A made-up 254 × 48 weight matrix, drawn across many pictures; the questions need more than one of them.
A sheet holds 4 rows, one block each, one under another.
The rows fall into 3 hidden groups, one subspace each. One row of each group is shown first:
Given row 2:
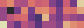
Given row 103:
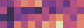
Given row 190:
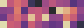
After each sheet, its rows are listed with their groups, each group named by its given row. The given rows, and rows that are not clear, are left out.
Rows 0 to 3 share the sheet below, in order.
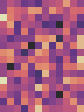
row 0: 103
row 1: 2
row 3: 103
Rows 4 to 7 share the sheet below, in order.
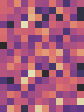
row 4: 2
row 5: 103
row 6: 2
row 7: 2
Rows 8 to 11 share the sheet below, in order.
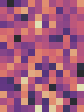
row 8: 190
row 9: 103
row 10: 2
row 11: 190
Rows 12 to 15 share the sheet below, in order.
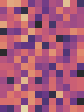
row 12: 190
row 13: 190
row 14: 2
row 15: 2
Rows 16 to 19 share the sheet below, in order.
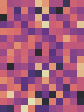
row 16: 103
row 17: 190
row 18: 2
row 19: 2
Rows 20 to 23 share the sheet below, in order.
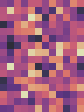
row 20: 2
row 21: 103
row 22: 2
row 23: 190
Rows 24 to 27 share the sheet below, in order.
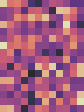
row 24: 190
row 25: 103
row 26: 2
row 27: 2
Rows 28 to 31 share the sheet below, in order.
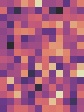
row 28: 103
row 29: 103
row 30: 2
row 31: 103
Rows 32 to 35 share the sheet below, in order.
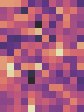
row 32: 190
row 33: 103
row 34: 103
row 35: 190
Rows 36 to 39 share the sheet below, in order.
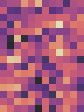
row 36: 103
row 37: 103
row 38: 190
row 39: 190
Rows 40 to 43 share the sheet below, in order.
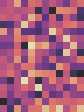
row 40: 2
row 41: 190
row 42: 2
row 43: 103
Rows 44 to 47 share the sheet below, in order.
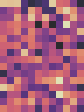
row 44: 190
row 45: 2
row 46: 103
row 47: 190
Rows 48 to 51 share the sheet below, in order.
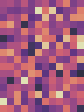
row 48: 2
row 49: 2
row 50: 2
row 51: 103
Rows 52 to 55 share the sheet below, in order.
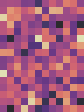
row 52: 103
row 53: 2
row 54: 103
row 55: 2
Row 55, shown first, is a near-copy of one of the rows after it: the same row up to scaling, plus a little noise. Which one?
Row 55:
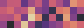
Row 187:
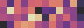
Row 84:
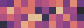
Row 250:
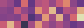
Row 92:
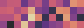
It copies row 92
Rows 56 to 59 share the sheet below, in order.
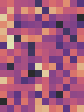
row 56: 103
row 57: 103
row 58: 2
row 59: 103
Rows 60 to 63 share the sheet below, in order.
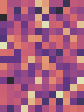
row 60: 103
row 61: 103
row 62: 190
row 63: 2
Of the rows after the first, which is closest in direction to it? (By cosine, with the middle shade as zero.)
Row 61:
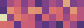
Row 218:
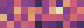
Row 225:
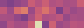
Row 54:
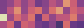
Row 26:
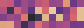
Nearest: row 54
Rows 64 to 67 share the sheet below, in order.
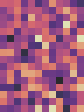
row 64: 190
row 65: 2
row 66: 103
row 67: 190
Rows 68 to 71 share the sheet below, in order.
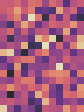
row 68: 2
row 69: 2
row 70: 103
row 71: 2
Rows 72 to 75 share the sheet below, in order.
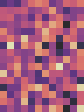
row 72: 190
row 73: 103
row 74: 103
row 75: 190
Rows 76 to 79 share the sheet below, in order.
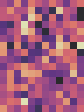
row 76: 2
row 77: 103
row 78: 103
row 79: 190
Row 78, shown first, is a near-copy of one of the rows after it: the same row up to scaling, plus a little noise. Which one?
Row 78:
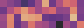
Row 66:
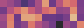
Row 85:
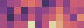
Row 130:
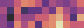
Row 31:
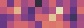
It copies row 66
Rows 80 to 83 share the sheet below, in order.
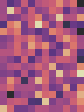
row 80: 2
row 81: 190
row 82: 2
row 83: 2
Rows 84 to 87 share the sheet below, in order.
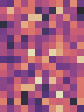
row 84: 2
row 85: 103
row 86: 190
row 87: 103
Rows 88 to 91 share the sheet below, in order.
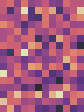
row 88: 2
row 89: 2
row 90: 103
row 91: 103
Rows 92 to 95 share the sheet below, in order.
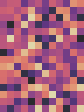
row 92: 2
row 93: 2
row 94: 103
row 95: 190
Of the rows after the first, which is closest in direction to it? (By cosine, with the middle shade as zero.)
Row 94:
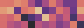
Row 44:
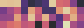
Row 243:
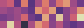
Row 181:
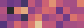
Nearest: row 44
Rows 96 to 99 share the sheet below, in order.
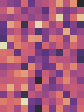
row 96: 2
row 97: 103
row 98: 190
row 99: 190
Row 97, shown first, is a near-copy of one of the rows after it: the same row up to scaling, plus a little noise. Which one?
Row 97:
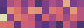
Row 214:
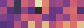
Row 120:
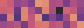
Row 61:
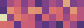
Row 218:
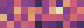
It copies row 61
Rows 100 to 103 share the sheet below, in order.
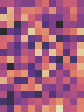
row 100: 103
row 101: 190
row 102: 2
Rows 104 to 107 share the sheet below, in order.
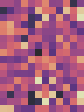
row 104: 2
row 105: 190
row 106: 190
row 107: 2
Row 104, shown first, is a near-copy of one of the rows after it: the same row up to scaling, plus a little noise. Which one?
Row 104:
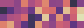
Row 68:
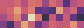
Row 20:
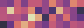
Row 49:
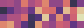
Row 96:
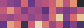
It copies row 49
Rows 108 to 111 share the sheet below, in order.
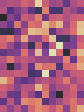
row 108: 103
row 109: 190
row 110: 2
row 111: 103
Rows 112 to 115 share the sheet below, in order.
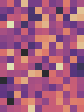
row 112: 2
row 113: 2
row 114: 2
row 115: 103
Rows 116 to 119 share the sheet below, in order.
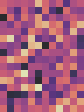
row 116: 103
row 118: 190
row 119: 103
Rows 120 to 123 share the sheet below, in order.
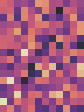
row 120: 103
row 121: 2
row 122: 2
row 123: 103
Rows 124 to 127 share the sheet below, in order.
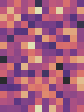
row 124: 103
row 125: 103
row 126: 190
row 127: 190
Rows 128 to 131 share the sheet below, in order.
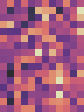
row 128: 2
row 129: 190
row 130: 103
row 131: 103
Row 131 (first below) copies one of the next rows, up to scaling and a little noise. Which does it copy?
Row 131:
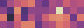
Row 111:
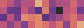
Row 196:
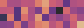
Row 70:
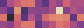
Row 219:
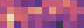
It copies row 70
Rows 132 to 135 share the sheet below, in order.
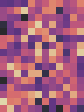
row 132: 190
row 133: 190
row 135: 103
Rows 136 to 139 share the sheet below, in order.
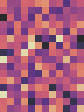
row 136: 103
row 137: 2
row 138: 2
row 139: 190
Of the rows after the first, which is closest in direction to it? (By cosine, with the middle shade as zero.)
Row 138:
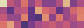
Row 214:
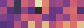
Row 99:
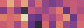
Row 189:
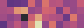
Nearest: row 99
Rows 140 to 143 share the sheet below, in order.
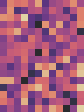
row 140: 190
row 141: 190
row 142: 2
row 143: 190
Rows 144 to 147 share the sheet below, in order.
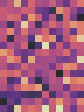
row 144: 2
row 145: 2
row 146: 2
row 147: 103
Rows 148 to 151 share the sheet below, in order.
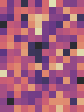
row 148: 190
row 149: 190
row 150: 103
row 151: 103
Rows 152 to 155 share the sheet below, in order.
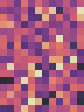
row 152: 2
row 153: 103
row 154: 2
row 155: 2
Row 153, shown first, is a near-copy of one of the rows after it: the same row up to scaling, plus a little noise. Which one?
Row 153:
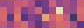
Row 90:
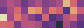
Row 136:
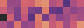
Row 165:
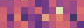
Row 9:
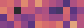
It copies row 165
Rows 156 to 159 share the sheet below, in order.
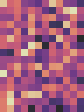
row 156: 190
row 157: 2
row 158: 103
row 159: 103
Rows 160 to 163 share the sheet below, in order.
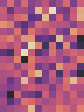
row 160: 2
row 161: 2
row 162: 2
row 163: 103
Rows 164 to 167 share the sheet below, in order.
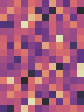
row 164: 2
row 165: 103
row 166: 2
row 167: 2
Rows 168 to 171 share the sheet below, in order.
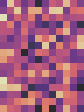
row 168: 103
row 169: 2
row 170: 190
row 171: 190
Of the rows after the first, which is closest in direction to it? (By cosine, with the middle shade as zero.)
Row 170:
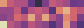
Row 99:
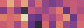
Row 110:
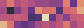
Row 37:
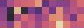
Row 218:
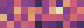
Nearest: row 218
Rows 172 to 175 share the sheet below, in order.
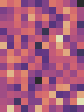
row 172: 190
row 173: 103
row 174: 190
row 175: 2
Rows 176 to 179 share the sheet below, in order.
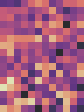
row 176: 190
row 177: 103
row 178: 2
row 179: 190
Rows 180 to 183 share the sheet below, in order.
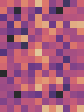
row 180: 103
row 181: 190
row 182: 103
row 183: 103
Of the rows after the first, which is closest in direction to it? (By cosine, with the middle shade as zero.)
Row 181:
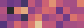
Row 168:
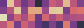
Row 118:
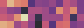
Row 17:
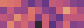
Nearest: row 168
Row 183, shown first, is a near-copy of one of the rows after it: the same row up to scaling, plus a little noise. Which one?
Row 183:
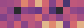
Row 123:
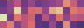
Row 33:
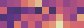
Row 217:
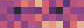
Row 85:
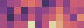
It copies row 217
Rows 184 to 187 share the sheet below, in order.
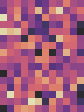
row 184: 103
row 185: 190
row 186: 103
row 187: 2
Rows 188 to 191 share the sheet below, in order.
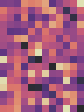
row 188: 190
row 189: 190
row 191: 190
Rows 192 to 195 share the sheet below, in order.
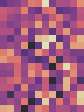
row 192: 190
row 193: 2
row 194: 190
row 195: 2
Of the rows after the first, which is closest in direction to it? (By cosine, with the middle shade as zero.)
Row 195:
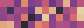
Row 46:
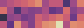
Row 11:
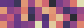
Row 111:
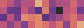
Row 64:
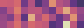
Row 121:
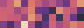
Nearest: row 11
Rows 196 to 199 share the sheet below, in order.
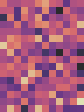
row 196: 103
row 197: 103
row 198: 2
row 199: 2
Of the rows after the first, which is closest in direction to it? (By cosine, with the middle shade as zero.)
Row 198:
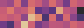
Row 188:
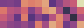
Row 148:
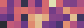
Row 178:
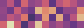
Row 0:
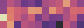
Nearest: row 148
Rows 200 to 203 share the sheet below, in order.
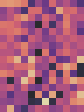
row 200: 190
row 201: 190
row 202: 2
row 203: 2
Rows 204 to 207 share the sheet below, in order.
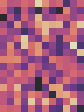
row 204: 103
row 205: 103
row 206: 190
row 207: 190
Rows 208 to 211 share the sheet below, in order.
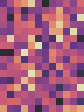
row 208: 103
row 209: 2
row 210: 2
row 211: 2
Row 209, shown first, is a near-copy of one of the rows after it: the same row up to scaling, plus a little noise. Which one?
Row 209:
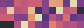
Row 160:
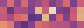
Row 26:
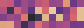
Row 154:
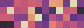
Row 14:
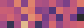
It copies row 154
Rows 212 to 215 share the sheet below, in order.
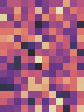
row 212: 103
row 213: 103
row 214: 103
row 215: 190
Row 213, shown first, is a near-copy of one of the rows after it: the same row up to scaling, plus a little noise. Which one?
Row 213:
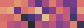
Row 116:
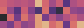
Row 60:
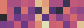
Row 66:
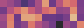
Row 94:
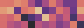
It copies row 94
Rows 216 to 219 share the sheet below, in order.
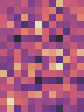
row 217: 103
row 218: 103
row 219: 103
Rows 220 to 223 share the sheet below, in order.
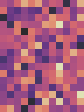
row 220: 103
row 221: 2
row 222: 103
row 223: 2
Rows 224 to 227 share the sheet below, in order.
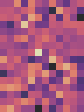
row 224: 2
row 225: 190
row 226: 190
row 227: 190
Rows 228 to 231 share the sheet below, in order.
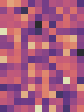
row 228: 190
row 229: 190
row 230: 190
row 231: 190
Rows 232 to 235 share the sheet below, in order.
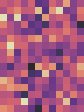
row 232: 103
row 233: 103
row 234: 2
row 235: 190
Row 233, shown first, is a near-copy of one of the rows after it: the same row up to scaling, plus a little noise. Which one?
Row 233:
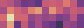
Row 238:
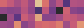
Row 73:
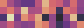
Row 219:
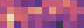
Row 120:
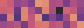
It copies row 219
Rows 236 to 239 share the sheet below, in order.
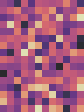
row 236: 2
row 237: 2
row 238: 103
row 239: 190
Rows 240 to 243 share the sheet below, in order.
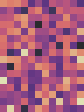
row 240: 190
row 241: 2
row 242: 2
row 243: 2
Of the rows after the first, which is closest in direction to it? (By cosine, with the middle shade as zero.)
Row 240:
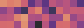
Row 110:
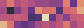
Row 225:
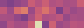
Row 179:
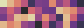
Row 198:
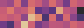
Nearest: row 179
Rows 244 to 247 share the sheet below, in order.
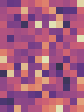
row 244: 190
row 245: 2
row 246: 103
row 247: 103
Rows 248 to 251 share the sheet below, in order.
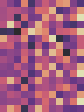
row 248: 2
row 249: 190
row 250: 2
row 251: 2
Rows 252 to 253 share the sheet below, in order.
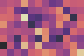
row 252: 190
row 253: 103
